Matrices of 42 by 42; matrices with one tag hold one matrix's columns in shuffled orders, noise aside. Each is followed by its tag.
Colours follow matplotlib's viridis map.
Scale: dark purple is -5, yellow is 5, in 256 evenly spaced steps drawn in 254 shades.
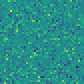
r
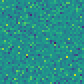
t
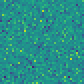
r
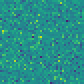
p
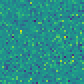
p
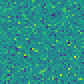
t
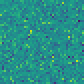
p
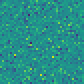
t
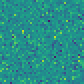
p
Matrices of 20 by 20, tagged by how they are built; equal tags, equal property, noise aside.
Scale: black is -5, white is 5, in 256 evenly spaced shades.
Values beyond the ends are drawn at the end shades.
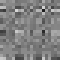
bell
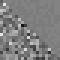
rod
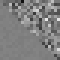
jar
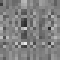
bell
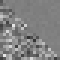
rod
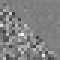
rod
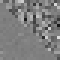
jar
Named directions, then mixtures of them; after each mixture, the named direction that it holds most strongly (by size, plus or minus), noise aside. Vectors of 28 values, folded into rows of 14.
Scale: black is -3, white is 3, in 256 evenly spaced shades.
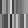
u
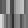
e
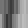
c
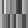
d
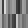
d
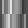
c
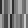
u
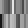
e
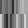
c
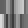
e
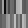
d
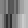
c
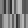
u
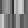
e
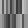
d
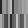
u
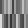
u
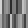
d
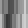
c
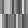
d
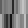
c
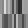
d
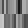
d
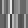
u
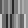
u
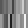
u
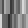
c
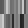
e
